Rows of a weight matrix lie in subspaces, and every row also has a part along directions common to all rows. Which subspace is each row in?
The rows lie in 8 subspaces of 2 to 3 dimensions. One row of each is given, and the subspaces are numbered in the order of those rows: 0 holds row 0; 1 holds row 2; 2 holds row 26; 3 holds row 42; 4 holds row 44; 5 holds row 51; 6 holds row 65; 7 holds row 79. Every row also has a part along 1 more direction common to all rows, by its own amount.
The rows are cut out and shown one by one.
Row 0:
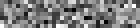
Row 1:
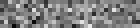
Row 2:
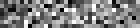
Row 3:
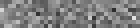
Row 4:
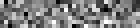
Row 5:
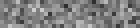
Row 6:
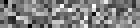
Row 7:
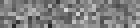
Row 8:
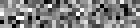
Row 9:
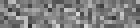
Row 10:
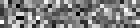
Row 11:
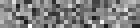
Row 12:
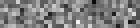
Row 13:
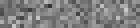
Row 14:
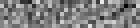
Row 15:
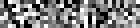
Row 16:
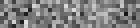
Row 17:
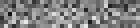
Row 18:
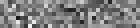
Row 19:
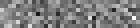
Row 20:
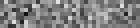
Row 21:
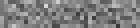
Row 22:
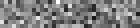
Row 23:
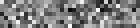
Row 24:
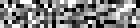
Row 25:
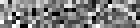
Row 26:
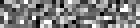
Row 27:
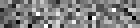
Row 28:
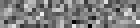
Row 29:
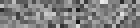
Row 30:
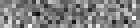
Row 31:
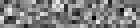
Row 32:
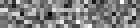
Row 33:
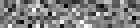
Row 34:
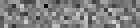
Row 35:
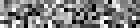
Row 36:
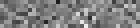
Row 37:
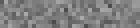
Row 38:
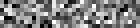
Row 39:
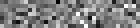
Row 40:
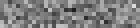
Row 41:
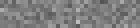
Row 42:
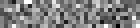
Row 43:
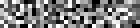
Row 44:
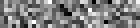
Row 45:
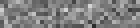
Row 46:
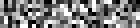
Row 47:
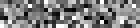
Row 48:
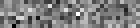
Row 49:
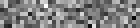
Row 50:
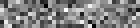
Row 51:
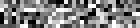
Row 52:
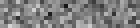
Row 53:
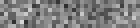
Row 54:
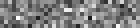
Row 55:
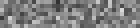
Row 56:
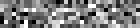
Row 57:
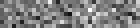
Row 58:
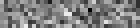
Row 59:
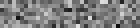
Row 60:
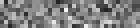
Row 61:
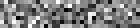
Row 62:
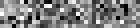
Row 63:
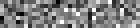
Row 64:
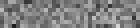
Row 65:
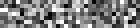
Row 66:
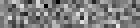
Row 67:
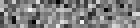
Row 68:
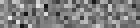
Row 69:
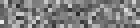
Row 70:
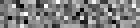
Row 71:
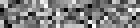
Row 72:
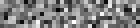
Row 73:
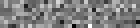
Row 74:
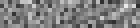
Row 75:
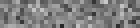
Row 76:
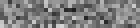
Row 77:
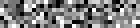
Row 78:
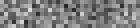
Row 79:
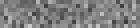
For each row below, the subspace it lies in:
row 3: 7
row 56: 5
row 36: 0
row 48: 1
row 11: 3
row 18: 4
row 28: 2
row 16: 5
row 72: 2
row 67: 5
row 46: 4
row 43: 3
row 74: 0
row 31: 2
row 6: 2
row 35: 1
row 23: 4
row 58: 4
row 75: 6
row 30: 7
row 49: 7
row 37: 4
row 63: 2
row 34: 3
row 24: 0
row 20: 5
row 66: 3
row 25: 3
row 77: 2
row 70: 3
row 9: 4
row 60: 4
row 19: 7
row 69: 1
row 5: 6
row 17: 3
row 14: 0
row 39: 0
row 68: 3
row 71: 7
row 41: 6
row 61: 5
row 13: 1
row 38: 2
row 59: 6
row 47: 0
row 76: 0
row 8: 1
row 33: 6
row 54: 6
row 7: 1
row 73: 2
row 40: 0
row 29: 6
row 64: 3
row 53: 5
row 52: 6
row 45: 7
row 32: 6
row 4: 4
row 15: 5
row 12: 6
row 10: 1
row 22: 4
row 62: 1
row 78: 5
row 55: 2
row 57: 4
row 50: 7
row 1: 2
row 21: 3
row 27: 7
